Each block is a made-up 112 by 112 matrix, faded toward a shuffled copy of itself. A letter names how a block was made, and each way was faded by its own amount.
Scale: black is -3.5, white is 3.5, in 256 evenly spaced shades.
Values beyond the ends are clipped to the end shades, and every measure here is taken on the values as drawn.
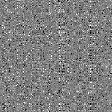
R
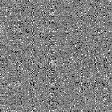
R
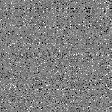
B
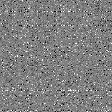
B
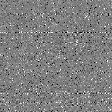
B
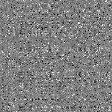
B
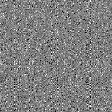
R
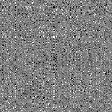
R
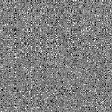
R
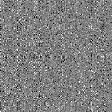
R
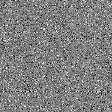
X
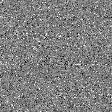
X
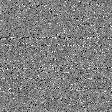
X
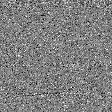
X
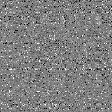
B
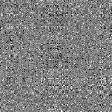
R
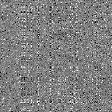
R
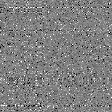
B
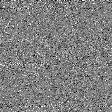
X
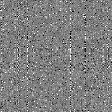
R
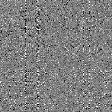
R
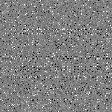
B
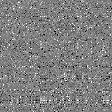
B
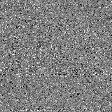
X
